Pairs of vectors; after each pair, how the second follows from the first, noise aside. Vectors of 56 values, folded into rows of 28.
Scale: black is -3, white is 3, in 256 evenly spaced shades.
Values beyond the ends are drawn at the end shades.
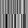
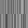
shrunk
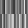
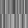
shrunk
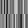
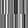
negated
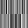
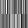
negated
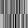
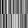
wrapped around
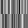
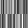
wrapped around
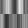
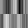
negated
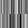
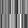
negated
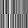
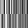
wrapped around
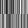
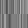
shrunk
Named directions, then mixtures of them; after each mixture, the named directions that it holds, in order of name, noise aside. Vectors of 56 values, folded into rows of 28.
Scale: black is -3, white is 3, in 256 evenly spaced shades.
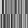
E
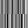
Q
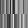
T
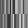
T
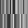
T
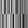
E, T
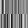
E, Q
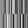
Q, T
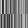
E, T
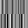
E, Q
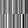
Q, T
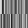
E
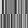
E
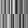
T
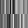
T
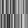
E, T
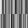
E, T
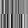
E, Q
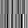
Q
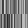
E, T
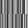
E, Q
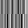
Q
